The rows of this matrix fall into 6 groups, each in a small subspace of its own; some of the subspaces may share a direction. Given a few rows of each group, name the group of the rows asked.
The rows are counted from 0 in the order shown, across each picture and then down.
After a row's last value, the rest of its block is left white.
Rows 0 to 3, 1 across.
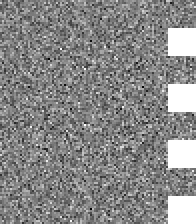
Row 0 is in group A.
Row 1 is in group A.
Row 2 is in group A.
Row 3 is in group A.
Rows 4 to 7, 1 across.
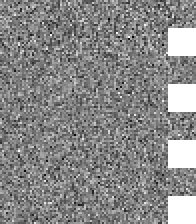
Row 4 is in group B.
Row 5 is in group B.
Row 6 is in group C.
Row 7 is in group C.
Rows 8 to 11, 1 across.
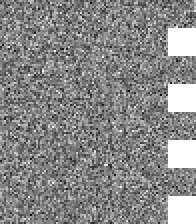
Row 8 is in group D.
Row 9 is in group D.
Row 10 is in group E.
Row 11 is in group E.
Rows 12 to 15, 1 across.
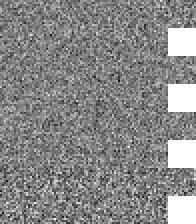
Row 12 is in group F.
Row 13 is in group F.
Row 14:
D
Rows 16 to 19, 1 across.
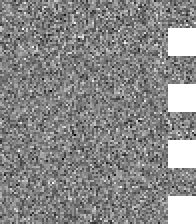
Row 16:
C
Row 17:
C
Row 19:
E
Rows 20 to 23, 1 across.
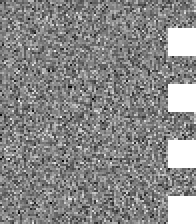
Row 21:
E
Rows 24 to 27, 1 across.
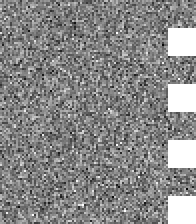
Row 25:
E
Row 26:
B
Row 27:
C
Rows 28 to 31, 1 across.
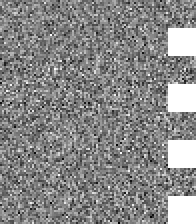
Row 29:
D
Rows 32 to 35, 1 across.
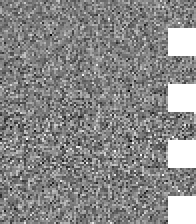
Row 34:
D
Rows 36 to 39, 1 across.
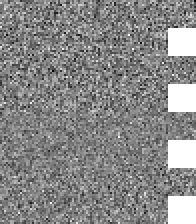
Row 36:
D
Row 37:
E
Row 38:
F
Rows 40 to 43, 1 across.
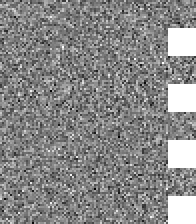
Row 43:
F
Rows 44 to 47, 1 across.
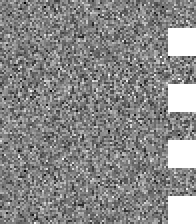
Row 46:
C
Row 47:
C
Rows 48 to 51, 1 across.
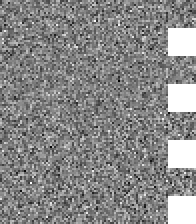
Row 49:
F
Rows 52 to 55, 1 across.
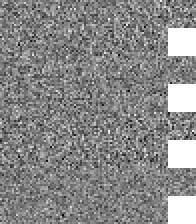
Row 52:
E
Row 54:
C
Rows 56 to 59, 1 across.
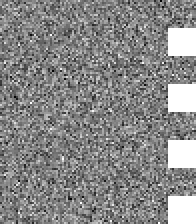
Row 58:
A
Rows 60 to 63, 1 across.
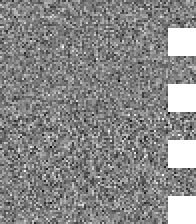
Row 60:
A
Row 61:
F
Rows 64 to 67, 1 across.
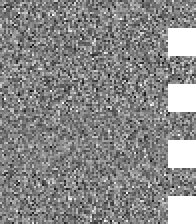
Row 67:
E
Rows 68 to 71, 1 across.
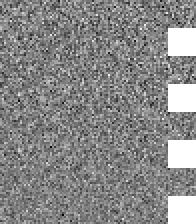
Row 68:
E
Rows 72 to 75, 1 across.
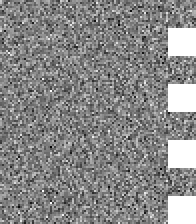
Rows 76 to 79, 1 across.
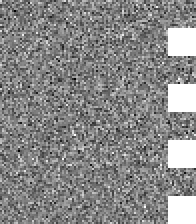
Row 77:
B
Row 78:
C
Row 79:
A
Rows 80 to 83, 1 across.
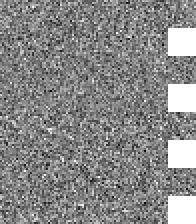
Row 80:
B
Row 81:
C
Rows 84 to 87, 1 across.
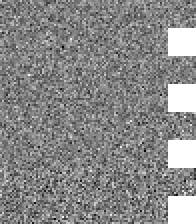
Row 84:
A
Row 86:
A
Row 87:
D
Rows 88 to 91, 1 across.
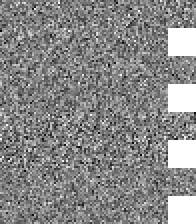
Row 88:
A
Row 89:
E
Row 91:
C
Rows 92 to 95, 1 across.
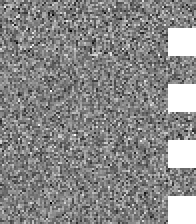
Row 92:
E
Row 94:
B
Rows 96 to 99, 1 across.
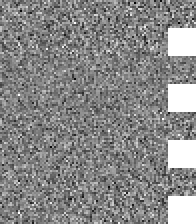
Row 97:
C
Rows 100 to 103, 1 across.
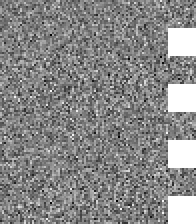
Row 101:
F
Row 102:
F
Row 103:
B
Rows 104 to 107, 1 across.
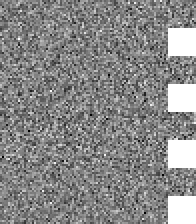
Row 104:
C
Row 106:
D
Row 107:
C
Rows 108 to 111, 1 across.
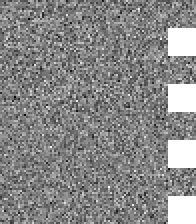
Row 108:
D
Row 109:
F
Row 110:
C
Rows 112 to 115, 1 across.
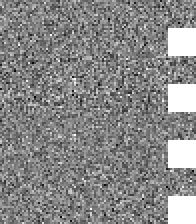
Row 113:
B
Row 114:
B
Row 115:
A
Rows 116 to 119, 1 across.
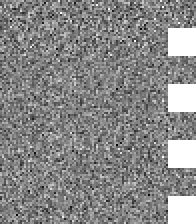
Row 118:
B
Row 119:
A
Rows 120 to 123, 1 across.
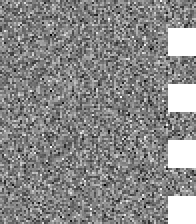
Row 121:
B
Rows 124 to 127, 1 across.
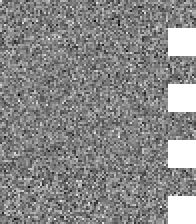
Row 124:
F
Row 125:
C
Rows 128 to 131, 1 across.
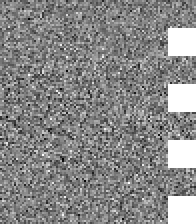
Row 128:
D
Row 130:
A
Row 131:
A
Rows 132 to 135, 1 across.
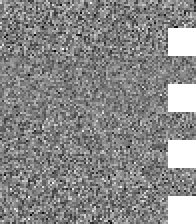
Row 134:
D
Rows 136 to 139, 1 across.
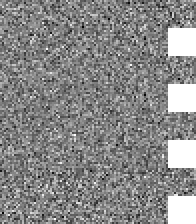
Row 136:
A
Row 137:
A
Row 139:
D
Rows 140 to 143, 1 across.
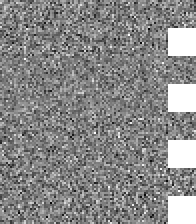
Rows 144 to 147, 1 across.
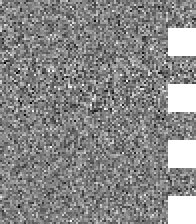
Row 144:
F
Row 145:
E
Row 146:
C
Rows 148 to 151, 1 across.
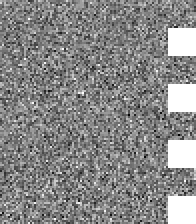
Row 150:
F
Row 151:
D
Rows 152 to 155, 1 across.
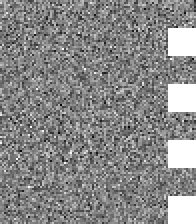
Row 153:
A
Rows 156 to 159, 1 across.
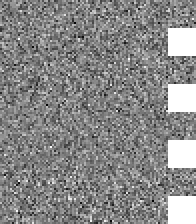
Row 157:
A
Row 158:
C
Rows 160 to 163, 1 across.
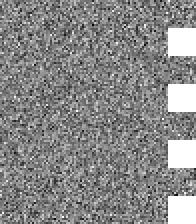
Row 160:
A
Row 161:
F
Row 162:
E
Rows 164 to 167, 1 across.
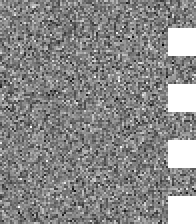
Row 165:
F
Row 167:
C
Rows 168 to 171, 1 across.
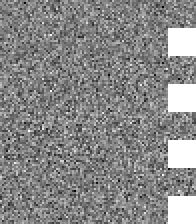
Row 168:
C
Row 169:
E
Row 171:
B
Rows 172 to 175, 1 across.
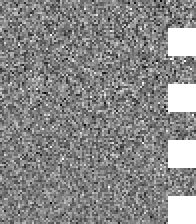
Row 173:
A
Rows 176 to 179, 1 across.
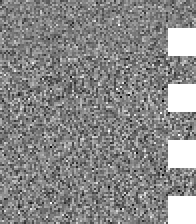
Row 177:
B
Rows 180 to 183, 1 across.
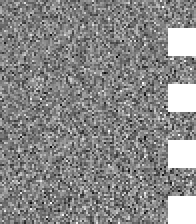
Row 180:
C
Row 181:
A
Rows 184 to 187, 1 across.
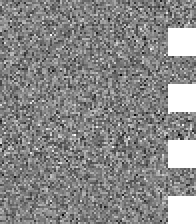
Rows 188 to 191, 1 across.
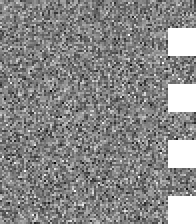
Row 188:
D
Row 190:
D
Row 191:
C
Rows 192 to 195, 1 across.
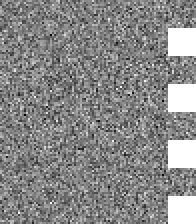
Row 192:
F
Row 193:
B
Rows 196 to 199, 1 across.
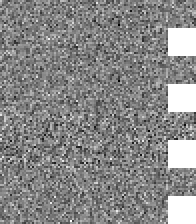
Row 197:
F
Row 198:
D
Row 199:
A
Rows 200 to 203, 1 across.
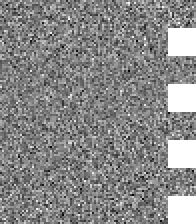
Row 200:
A
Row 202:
E
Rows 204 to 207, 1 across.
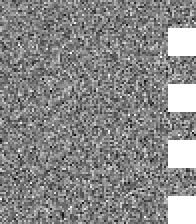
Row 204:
C
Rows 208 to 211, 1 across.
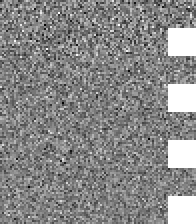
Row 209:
A
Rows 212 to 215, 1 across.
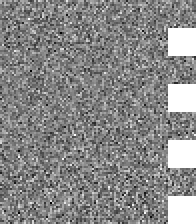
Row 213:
A
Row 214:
C
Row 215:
B
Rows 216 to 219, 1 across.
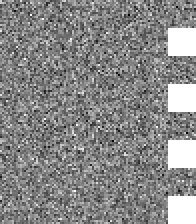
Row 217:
C
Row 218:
C
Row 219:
B
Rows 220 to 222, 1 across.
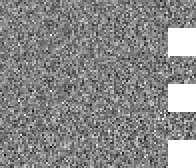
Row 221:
E
